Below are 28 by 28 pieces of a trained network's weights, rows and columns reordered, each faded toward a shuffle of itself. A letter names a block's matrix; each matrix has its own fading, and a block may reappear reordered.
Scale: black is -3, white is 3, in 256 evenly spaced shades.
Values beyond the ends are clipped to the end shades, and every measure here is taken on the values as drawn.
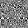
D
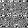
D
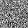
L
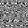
D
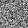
L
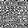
D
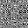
D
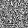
L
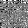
D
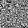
L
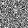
L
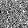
L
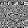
D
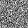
L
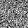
L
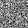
L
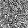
L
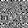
D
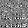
D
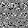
D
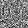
L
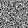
L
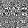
D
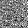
L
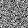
L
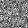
L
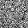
L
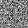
L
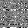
D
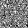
L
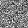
L
